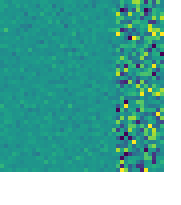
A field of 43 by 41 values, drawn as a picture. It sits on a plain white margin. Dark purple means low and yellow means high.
Average level on the scale: 50%. Stripes: none. Histogram: heavy tails on both sides. Seam: vertical, 70% of the way across, the left part calmer. Mirror symmetry: none. Slope: none.
